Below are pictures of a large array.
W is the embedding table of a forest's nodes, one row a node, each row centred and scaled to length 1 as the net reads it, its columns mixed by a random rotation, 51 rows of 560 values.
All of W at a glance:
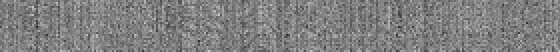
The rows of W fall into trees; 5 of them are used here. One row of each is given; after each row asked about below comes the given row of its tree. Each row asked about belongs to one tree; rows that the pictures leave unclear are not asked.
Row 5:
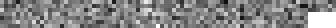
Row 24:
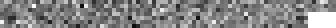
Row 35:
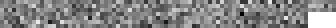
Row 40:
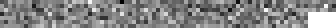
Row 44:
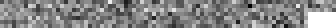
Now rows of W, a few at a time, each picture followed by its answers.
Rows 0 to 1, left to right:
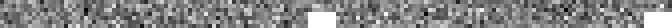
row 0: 35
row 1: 40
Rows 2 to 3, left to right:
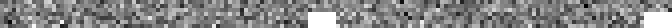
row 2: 35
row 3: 44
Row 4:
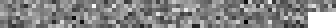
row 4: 35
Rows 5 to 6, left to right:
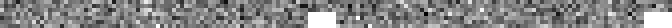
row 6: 40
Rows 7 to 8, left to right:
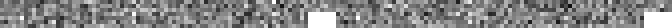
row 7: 40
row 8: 40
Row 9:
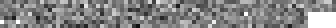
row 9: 24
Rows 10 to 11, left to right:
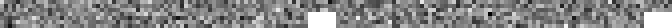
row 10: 5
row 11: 40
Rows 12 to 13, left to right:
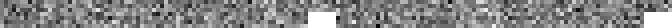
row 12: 40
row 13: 5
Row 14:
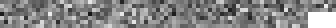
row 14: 40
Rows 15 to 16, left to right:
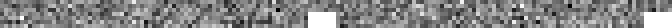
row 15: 40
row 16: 5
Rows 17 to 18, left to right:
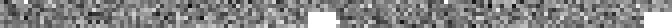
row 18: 24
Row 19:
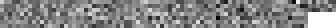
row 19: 5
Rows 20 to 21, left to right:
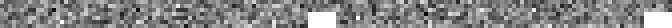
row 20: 5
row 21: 40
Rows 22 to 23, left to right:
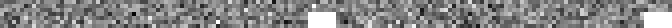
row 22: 35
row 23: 35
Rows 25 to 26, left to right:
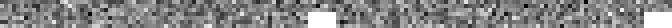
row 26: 40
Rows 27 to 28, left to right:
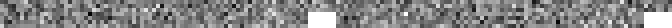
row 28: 5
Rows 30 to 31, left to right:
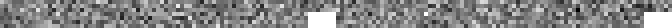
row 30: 5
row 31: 5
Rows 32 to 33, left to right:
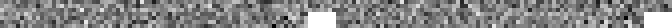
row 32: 44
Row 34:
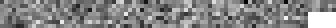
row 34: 35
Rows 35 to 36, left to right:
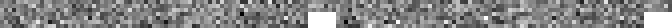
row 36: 35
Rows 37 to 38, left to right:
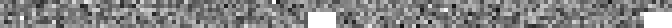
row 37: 40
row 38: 35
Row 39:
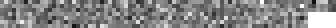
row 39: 24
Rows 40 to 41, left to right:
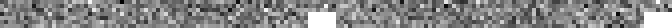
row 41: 44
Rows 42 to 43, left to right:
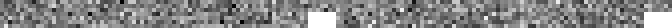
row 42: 40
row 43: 35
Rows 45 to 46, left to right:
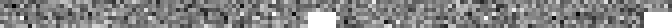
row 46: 35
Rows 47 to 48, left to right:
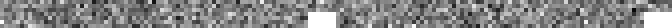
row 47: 24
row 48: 35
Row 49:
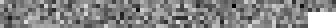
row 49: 5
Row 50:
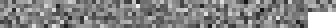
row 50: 35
